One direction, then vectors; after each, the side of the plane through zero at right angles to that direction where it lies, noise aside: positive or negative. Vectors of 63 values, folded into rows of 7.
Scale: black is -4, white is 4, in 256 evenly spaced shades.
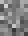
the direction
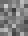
positive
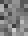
negative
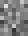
positive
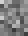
positive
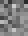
negative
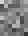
positive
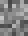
positive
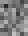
negative
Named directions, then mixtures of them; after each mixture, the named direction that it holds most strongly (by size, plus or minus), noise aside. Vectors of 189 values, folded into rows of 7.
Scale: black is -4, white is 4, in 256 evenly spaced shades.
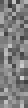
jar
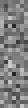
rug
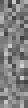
jar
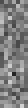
rug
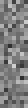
jar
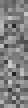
rug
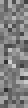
jar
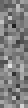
rug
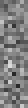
rug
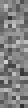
rug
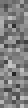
rug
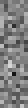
rug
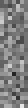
rug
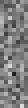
rug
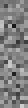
rug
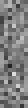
rug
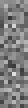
rug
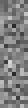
rug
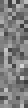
jar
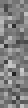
rug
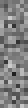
rug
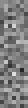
rug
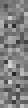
rug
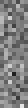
rug
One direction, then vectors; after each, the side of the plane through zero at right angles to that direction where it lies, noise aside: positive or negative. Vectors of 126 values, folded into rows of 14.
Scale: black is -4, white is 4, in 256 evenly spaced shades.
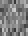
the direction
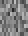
negative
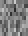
negative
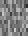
negative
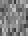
positive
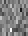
positive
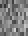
negative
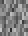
negative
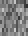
negative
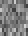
negative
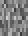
negative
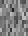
negative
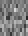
positive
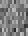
positive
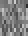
negative
